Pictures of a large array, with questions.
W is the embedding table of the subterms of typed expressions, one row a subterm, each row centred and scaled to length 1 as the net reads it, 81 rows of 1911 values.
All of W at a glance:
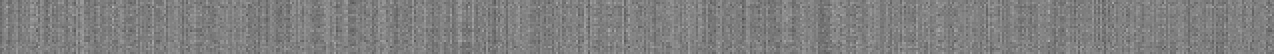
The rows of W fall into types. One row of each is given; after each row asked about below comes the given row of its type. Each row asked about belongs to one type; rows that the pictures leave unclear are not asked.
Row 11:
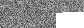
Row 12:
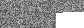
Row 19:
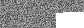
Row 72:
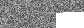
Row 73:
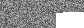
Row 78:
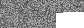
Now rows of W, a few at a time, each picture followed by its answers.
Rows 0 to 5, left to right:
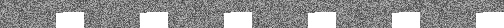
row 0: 78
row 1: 19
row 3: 73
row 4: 78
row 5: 78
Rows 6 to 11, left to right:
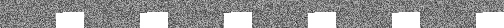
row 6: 19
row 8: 12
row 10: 11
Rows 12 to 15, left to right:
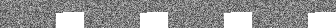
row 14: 19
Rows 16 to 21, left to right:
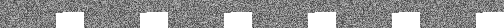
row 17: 11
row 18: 73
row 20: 19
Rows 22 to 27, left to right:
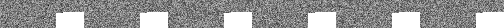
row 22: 19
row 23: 19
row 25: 72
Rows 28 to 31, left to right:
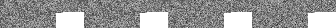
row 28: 78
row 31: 72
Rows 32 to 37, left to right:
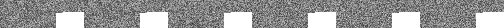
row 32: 11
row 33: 78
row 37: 19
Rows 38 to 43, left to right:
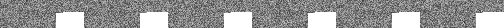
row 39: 11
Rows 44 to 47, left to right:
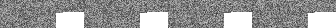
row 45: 78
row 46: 73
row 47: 73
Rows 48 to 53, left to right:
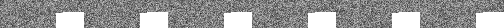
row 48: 78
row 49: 12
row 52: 11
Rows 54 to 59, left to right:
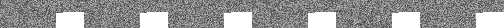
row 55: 19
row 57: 78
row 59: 19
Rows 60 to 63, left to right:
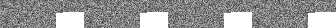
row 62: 19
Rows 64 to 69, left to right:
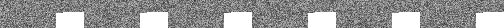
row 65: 78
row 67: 78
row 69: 12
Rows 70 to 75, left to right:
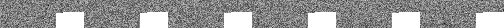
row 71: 12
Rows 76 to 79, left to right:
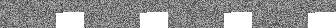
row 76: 78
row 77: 19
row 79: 12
